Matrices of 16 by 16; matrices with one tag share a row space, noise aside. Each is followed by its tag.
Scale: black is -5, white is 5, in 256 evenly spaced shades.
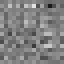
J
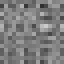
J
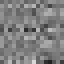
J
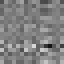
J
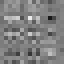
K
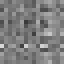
J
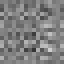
J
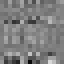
K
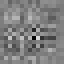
K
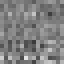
J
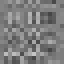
K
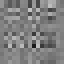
K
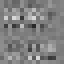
K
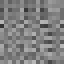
J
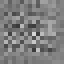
K
